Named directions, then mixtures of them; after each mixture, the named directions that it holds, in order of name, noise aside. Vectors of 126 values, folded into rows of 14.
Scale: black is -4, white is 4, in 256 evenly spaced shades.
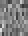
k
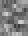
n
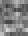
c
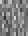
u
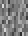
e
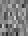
k, n, u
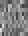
k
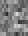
c, e, n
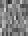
k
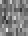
c, u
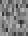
n, u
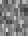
c, n, u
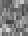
c, k, n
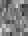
c, k, n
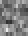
c, n, u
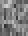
c, n, u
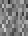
e, k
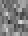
e, n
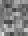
c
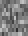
k, n, u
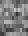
c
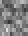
c, n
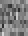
c, k, u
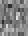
c, k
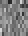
k, u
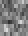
c, e, n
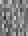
u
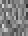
e, k, u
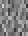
e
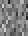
e, k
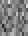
e, k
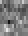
c, e, n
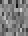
c, u
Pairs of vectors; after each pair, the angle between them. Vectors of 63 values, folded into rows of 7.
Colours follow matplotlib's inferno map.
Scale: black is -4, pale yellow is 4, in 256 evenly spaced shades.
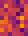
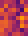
nearly parallel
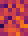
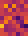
nearly opposite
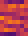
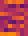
nearly opposite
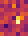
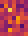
partly aligned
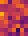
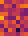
partly aligned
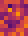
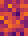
nearly opposite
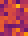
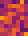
partly aligned
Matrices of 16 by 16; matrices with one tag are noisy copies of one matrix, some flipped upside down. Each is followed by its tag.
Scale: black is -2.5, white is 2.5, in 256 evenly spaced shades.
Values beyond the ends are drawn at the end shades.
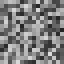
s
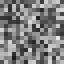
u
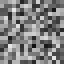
s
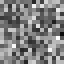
u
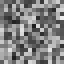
u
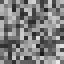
u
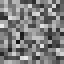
s
